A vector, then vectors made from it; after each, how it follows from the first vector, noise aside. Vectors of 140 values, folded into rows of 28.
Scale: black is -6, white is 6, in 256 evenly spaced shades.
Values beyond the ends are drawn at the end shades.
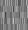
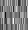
scaled up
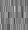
reversed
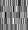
scaled up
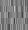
reversed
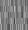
reversed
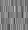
reversed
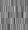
reversed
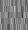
reversed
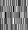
scaled up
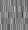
reversed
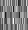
scaled up
